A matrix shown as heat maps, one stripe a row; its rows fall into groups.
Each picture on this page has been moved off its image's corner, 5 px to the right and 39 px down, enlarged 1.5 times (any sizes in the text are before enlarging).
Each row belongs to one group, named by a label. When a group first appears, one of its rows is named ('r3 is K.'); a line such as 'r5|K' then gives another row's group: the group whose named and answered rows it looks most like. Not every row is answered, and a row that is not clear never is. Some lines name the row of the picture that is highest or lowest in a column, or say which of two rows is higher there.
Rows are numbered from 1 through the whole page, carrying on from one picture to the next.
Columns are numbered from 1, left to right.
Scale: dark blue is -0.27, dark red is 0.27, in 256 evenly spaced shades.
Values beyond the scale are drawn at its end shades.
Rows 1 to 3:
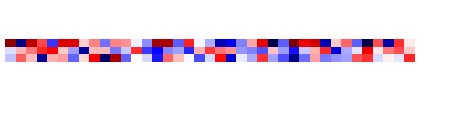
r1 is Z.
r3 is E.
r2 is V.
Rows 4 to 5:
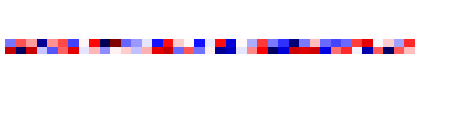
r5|Z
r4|E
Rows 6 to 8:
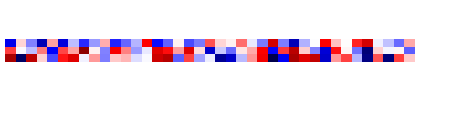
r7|Z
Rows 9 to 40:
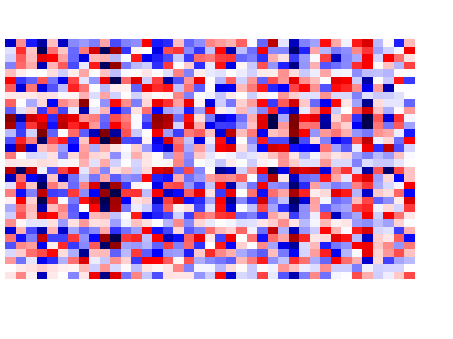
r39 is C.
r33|C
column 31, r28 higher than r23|No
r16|C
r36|E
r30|E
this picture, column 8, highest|17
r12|E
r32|V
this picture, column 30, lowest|23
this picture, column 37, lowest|26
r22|E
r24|C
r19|Z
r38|Z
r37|V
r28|E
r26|Z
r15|Z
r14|C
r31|E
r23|V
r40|E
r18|V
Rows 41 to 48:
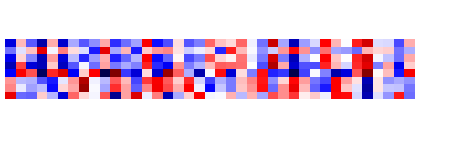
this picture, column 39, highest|45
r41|V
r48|C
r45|E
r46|Z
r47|Z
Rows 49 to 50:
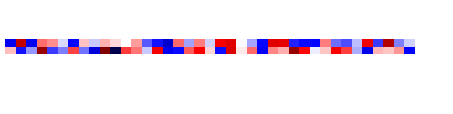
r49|V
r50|C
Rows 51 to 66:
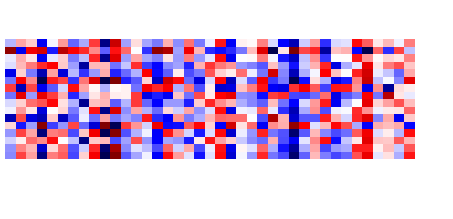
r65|E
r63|E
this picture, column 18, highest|52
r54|V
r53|E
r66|E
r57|Z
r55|V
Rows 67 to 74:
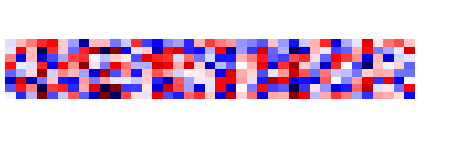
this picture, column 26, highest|72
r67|V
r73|E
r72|V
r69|Z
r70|Z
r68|E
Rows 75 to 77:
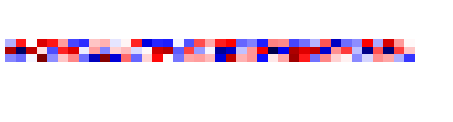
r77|C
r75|V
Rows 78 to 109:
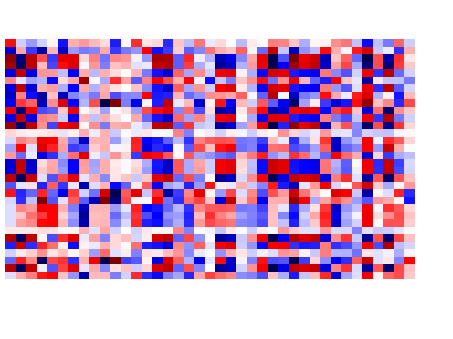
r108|Z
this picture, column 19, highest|98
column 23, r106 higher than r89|Yes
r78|C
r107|E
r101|V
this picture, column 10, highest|99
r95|V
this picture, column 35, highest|86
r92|V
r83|Z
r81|Z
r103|C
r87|Z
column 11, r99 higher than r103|No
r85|V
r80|Z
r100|V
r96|Z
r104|Z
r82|V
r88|V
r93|Z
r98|C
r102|V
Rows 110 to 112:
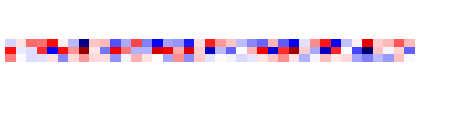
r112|C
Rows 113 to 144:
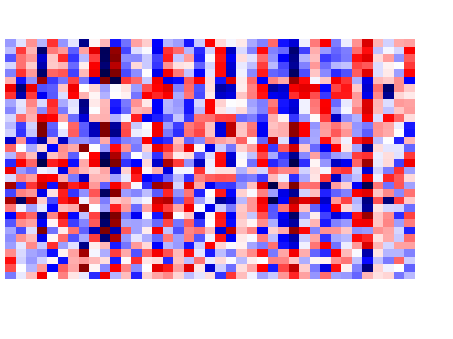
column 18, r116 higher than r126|Yes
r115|E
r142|C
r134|Z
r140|V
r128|E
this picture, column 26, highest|126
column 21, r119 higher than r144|No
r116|E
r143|Z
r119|Z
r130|C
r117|E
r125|C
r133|E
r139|E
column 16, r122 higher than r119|No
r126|V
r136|E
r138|C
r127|Z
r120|Z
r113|V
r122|V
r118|C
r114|E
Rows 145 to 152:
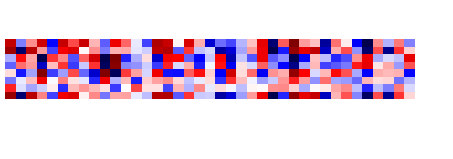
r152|Z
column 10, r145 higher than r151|No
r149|C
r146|Z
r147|E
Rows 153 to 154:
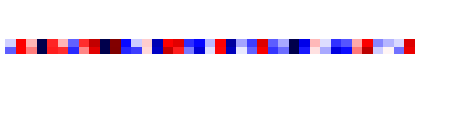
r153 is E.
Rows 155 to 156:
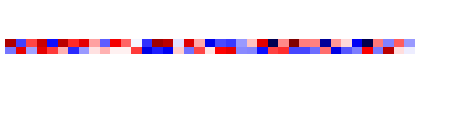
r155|Z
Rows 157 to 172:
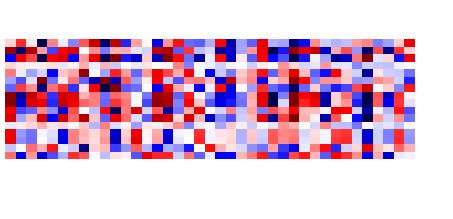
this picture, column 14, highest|172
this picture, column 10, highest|162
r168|C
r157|E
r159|E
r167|Z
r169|C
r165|Z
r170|C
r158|Z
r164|Z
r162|C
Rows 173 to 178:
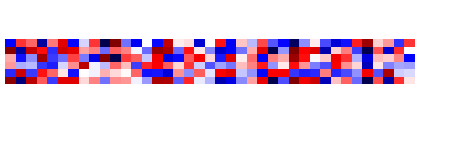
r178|Z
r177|V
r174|Z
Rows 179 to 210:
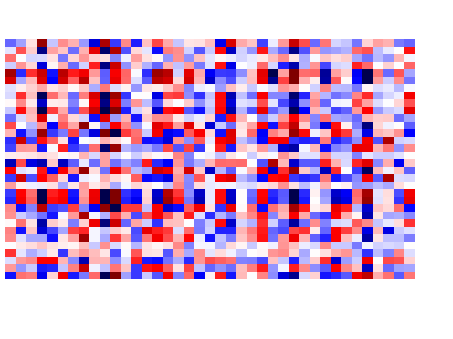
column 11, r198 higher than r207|Yes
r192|V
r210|E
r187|E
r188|E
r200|E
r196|Z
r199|E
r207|C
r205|Z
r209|Z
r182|E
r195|V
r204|Z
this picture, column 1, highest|183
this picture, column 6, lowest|195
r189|C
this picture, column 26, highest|195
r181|C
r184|Z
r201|C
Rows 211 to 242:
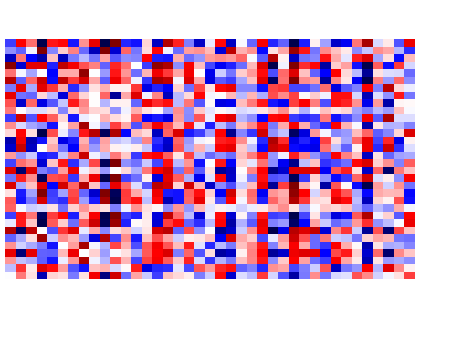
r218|C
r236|Z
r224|V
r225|V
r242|E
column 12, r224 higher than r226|No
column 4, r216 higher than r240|Yes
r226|Z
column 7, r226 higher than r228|No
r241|V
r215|Z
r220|C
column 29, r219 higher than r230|Yes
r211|E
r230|Z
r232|C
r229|E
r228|Z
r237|C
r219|Z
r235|E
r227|E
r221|V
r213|V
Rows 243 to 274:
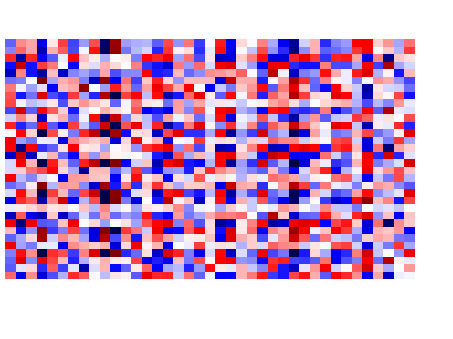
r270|C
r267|Z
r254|C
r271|E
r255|E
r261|C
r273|V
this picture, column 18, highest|249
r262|C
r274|Z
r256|C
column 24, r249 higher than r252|Yes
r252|V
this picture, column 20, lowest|249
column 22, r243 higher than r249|No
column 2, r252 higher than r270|Yes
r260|V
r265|C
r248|C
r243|E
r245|Z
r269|C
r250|C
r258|V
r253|E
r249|Z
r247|V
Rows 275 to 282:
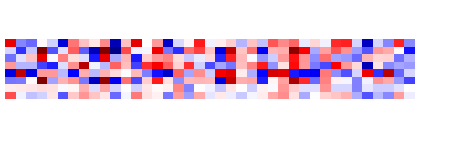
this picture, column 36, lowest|279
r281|C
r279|V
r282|C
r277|C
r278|Z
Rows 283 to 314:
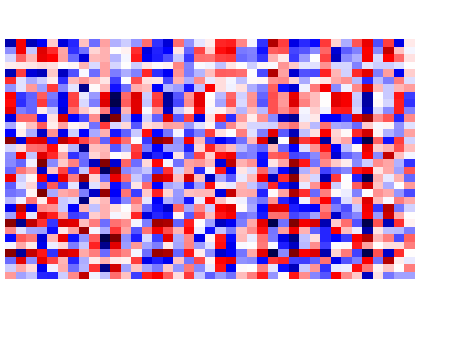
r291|C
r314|Z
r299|C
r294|C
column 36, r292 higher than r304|No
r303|C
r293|E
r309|E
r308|Z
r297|V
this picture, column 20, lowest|301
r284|V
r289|V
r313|E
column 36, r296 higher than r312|Yes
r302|V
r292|C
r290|C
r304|V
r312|V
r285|V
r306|V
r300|E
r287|V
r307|Z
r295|V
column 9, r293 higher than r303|Yes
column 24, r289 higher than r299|No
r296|Z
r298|V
